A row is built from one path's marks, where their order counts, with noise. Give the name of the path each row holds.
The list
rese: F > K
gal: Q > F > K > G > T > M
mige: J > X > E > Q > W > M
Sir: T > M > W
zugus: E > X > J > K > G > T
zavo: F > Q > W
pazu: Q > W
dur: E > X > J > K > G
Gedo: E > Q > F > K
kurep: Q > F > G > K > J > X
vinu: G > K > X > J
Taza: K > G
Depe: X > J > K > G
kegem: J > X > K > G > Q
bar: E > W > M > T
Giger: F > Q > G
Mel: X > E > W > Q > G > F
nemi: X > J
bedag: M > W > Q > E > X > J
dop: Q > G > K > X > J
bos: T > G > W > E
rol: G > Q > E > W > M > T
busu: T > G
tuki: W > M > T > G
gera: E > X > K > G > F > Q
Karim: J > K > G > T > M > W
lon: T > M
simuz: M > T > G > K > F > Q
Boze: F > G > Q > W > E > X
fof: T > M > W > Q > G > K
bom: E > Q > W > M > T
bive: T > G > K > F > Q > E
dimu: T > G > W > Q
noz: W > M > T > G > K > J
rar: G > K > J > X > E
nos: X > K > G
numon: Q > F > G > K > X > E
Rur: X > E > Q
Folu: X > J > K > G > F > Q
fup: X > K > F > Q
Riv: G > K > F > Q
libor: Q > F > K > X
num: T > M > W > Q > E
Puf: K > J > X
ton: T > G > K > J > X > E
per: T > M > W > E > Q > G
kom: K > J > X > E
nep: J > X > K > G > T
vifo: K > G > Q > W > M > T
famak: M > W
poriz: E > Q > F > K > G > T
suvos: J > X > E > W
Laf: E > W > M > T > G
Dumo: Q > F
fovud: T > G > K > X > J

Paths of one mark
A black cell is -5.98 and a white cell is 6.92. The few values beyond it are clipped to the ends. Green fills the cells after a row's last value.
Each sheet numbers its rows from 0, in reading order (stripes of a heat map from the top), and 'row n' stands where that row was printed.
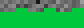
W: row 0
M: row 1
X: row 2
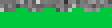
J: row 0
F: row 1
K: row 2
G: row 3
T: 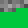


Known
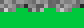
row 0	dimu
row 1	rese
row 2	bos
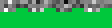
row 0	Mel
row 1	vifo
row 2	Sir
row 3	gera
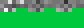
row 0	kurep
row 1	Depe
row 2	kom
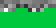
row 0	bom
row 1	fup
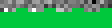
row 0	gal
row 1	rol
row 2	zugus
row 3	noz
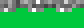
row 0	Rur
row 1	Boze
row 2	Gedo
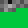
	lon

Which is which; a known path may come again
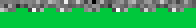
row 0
suvos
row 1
libor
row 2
Dumo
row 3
noz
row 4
gal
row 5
pazu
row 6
simuz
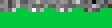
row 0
Taza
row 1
gera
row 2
dop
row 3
Sir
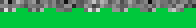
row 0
vifo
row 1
nos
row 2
famak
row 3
Riv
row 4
vinu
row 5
Puf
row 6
Laf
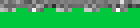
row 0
rar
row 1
per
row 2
dur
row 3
zugus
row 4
Mel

